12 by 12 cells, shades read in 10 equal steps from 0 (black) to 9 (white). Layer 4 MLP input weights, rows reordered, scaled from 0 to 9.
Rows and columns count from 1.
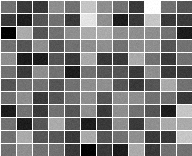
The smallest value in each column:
0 1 1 3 1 0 2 1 2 2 1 1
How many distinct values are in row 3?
6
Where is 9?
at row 1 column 10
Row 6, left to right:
4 2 5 4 1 4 3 3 2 5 2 2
